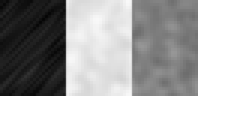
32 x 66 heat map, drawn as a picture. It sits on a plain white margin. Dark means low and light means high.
It is made of 1 by 3 panels. Panel 1,1: very low, slanting up to the right, faint in contrast. Panel 1,2: very high, blotchy, faint in contrast. Panel 1,3: middling, blotchy, faint in contrast.
